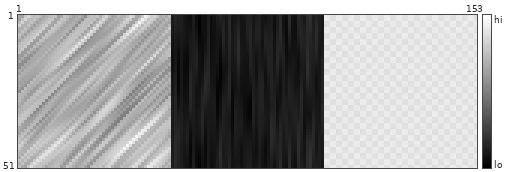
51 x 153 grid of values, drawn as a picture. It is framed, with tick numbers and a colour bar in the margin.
The table splits into one row of 3 panels. Panel 1,1: high, slanting up to the right. Panel 1,2: very low, streaked downward, faint in contrast. Panel 1,3: very high, checkered, faint in contrast.
